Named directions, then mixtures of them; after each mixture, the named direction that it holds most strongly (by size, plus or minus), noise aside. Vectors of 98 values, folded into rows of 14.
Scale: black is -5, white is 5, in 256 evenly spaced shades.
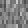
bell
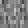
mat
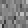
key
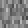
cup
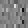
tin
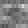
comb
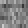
comb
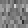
tin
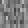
mat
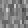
cup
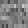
comb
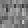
comb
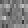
comb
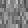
bell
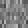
bell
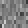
key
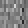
tin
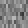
key
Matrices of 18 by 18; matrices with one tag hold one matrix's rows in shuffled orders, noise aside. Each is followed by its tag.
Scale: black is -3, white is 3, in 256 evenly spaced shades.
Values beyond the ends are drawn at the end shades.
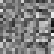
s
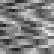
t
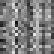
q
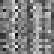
q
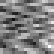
t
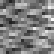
t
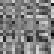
s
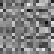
s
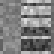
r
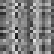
q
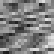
t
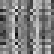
q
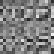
s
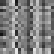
q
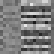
r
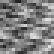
t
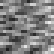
t
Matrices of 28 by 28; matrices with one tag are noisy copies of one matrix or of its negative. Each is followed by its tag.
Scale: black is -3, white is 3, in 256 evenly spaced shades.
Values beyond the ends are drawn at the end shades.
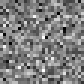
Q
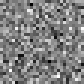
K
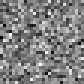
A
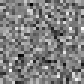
K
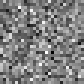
A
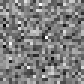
Q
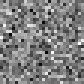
A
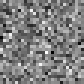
A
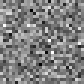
A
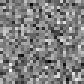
K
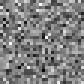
Q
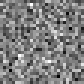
K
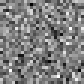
K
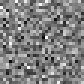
Q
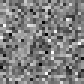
A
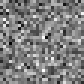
Q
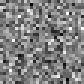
K
